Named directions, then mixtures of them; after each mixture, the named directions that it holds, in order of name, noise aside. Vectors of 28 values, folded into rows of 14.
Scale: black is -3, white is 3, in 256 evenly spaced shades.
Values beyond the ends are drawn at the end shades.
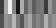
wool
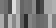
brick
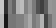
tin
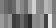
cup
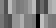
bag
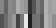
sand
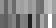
bag, cup, sand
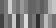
bag, sand, wool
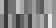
cup, sand, tin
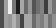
wool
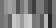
cup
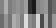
bag, cup, sand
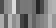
brick, wool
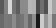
bag, cup, wool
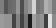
cup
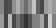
brick, cup, tin
